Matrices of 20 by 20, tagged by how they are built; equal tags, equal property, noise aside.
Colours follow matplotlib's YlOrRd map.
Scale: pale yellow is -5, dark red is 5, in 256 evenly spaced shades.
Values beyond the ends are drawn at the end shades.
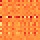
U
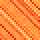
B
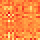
U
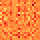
U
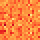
U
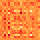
U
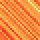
B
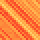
B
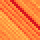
B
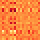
U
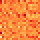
U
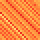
B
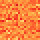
U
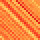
B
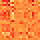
U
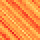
B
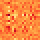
U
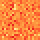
U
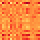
U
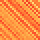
B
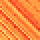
B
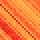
B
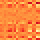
U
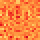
U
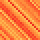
B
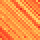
B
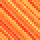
B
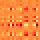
U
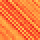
B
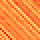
B
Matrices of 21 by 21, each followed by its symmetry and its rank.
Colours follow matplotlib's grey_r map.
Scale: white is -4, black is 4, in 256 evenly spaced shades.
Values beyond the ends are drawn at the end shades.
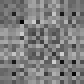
symmetric, rank three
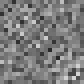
symmetric, full rank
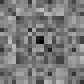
symmetric, rank three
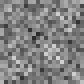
symmetric, full rank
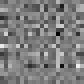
neither, rank three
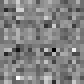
neither, rank three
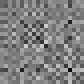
symmetric, rank three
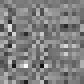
neither, rank three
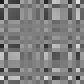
symmetric, rank one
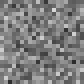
neither, full rank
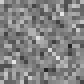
symmetric, full rank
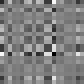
symmetric, rank one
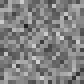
symmetric, full rank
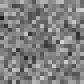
neither, full rank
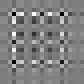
symmetric, rank one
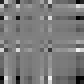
symmetric, rank one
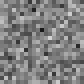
neither, full rank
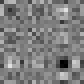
symmetric, rank three
